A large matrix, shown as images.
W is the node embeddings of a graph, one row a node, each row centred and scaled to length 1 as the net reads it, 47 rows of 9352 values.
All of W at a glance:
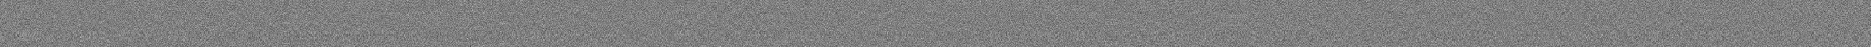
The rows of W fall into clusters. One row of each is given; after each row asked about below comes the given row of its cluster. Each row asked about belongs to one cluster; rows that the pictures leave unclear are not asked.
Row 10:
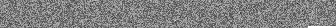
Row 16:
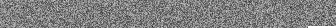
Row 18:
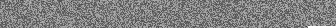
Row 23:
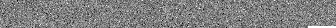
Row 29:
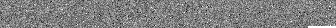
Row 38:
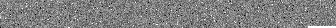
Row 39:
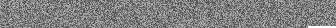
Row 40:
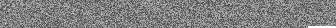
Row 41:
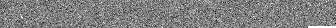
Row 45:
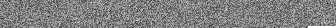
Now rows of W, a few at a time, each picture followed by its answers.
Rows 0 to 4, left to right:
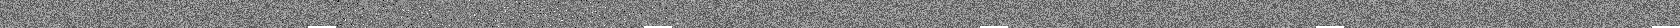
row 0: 16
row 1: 18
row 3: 16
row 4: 18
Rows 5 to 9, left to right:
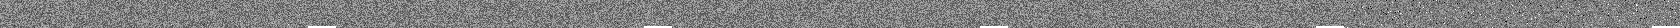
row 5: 38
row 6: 10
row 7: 29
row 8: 40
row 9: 38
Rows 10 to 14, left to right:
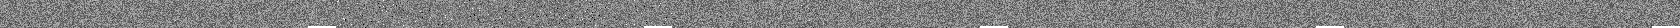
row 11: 18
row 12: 45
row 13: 45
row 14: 16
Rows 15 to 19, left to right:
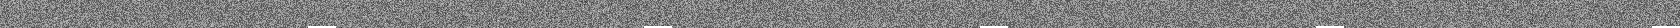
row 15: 39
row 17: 39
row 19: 41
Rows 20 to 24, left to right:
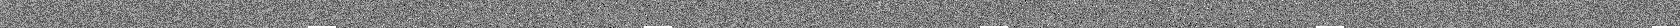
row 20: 10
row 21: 38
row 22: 23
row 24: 41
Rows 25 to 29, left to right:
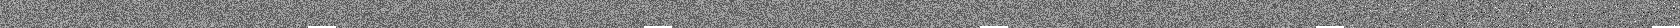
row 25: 39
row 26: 29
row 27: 18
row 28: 16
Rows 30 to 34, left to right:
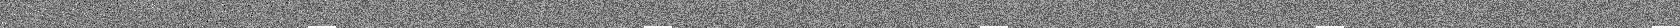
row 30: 40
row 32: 38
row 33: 38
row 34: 10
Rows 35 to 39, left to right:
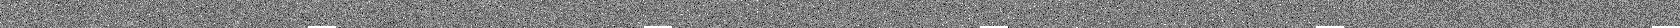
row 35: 10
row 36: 40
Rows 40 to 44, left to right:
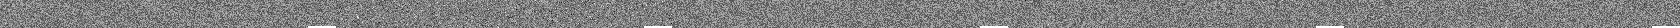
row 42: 18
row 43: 23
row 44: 41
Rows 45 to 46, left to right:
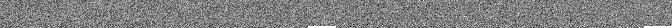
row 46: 29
